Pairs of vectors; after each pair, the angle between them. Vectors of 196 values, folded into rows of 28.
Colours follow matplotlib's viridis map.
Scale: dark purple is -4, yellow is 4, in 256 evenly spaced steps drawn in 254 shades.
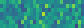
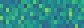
partly opposed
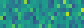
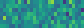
nearly opposite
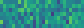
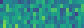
partly opposed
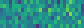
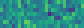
partly opposed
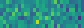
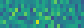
nearly parallel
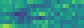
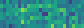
partly opposed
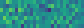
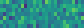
orthogonal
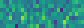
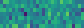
partly opposed
